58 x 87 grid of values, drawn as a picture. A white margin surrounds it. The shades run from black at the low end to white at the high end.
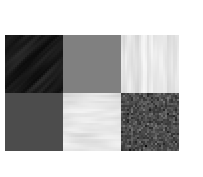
It is made of 2 by 3 panels. Panel 1,1: very low, slanting up to the right, faint in contrast. Panel 1,2: middling, flat. Panel 1,3: very high, streaked downward, faint in contrast. Panel 2,1: low, flat. Panel 2,2: very high, streaked across, faint in contrast. Panel 2,3: low, fine-grained.
